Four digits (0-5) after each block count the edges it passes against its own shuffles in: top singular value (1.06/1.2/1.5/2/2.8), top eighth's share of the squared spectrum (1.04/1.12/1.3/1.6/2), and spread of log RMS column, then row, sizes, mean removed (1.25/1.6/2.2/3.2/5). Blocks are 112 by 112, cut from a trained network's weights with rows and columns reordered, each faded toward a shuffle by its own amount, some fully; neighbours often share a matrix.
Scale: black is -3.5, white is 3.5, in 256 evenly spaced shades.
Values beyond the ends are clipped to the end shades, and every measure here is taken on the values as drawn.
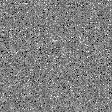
2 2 0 2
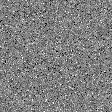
0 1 0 0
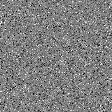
2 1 0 0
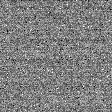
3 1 0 0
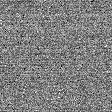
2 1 0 0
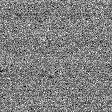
2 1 0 0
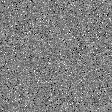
0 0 0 0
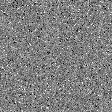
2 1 0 1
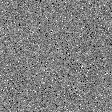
0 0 0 0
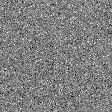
0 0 0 0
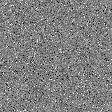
0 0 0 0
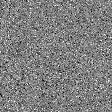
2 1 0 0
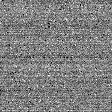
3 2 1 1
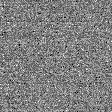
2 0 0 0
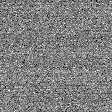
2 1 0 0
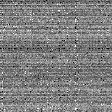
5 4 3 2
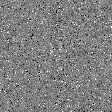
1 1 1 0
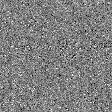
2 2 0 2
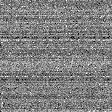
4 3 1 2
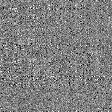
3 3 1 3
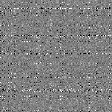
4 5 3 3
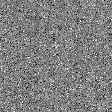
2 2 0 1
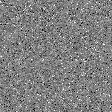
1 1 0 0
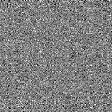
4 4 1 3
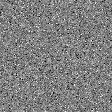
2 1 0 0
